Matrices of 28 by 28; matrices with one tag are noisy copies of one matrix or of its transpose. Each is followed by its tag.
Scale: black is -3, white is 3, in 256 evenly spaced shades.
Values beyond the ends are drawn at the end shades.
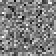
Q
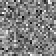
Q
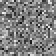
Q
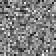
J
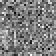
Q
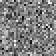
Q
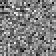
J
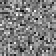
J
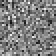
J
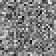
Q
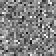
Q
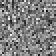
J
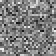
Q
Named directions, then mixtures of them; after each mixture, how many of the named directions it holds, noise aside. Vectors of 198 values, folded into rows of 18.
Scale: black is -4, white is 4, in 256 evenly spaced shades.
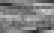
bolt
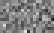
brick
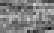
two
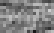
two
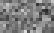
two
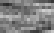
one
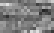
two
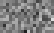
one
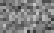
two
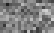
two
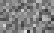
one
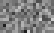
one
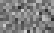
one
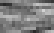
one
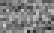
two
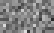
one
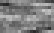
one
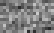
two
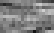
one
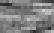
one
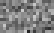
two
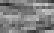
one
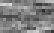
one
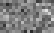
two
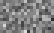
one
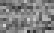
two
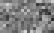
two
